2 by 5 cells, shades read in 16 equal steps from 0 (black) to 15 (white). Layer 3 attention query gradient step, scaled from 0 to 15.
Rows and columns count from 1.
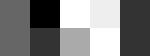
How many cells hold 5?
0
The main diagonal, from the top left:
6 3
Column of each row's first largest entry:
3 4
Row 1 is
6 0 15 14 3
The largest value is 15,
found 2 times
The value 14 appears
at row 1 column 4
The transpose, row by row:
6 6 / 0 3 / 15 10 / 14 15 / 3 3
